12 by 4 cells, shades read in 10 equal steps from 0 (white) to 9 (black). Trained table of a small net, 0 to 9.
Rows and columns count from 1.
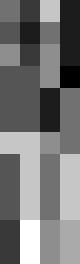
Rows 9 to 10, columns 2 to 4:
2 5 2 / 2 5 2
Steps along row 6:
same up down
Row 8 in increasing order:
2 2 5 6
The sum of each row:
22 27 23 25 25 25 13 15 15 15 14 14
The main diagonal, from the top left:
5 8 4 9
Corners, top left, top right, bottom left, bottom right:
5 8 7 3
